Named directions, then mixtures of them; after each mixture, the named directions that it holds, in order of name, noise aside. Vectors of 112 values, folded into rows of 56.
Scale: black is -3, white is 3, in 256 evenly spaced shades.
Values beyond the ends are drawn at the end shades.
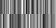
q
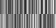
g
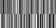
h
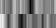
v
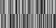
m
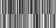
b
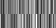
h, m, v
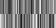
g, h, v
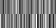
h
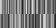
g, q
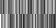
h, m, v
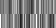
g, h, v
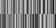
g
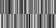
g, h, q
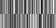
g, m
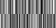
g, m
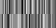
q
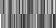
h, m, v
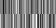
h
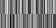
m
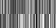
b, h, v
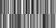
q
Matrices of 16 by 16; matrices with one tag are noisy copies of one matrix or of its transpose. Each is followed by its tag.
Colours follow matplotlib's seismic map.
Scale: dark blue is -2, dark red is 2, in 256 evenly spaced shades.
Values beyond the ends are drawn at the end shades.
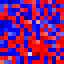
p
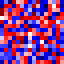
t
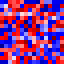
t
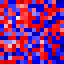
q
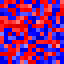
q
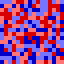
t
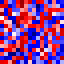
q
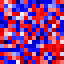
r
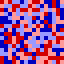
r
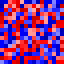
t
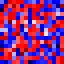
t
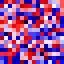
q
